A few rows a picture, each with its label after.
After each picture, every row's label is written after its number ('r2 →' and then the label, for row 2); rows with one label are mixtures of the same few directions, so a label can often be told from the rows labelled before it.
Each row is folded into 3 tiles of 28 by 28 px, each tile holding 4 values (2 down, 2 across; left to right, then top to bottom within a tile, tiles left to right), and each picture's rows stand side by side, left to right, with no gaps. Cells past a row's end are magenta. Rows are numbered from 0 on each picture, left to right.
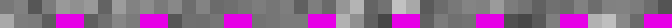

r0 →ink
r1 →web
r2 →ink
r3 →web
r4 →ink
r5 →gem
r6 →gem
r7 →gem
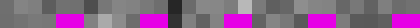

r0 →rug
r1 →gem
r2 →gem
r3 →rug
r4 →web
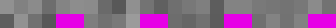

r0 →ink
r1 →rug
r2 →rug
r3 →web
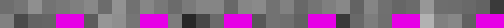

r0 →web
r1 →web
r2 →web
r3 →ink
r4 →ink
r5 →gem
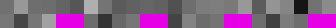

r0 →rug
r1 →gem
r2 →gem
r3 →rug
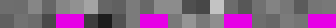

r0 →rug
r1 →gem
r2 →rug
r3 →rug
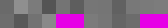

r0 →rug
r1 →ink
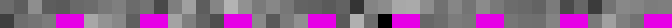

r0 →ink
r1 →gem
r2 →ink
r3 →rug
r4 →rug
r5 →web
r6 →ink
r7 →gem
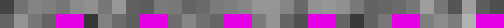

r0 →gem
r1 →ink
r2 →rug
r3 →ink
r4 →gem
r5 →rug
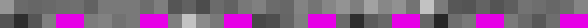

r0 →gem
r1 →gem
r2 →web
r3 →gem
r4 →web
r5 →gem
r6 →web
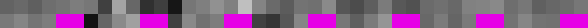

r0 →web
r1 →ink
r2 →gem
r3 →gem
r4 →ink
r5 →gem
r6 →web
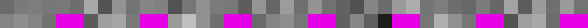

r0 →gem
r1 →web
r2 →gem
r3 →web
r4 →rug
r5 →web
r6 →web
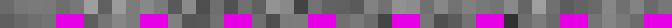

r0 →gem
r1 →web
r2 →web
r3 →rug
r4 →rug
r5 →web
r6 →ink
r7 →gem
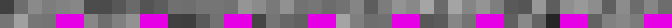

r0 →gem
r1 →ink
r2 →gem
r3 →ink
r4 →ink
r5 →web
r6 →rug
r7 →web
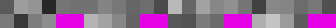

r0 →rug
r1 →gem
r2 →web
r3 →gem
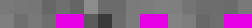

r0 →gem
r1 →gem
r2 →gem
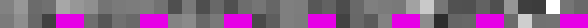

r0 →ink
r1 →web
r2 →web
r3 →ink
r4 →gem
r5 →gem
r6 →rug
